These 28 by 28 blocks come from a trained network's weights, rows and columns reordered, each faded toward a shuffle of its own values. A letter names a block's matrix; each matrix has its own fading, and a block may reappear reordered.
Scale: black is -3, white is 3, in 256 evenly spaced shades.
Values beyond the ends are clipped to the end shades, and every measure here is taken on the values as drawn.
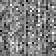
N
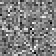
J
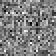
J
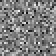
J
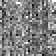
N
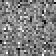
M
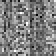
N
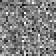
M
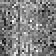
N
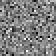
J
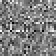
J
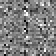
M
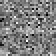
M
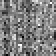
N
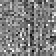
N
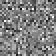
J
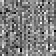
N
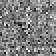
M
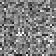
J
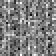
N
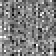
N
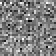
J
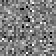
M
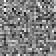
M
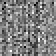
N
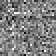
M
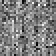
N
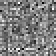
J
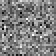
M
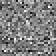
J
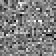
J
